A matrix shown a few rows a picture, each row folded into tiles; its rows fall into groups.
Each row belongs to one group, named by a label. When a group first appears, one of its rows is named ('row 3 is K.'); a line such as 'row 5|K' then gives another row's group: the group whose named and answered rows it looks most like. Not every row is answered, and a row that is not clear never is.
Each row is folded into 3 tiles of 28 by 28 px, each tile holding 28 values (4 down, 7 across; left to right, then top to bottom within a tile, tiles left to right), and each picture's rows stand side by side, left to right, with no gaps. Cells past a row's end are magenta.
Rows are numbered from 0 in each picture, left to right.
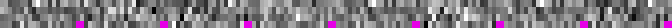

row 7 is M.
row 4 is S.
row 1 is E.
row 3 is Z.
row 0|S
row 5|Z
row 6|S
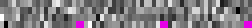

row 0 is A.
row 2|E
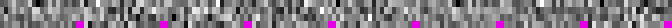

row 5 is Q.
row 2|E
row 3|A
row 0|Q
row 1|A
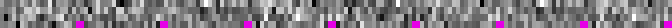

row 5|Z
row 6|S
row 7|Z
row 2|S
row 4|M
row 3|Z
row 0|E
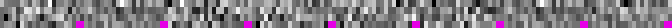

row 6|S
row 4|Z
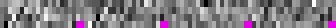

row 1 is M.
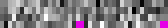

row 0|Z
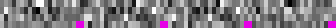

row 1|A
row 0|S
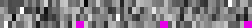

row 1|A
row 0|M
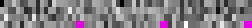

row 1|Q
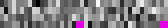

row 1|A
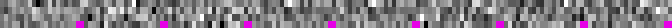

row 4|S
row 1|E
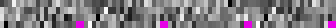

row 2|Z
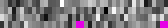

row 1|Z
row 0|M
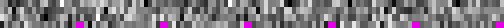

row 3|Q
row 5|Q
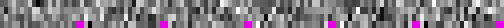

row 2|A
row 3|M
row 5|A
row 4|M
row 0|Q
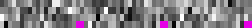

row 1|M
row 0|A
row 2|Z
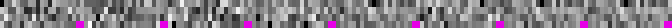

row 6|Q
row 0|A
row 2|A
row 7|Q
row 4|Q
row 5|Z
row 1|M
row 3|E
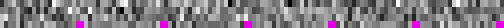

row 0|A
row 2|Z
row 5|S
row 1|S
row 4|M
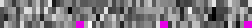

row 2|M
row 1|M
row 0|E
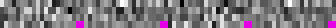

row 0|E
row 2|E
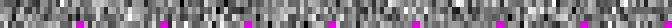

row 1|Z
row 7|S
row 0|M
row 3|E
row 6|E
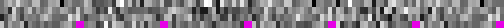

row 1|S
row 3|Z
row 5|Z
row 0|Z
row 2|S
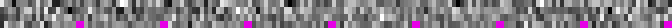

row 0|E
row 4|Z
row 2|A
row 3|Q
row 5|Q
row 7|Z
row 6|S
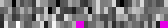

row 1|Q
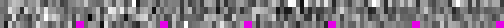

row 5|S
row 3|S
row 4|S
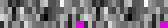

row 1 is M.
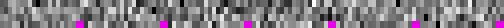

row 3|M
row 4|Z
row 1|E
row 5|E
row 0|Q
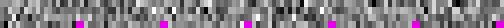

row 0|Z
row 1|A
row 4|Q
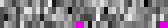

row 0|E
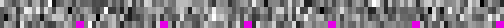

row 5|Z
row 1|M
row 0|E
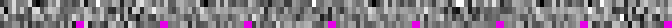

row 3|M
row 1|A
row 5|S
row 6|Q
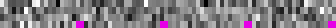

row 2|Q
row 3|A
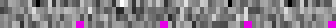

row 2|Z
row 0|Q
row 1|S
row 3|Q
